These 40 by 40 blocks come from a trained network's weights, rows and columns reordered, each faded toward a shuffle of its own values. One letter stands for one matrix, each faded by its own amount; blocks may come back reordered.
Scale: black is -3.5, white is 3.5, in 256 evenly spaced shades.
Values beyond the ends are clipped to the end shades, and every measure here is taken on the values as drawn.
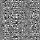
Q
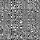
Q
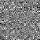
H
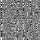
Q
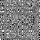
Q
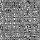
Q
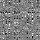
Q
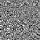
H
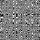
Q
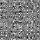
Q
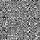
H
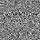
H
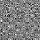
H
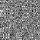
H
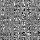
Q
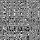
Q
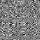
H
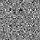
H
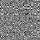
H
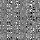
Q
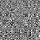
H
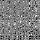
Q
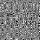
H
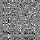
Q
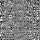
Q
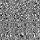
H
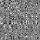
H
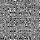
Q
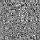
H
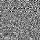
H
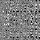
Q
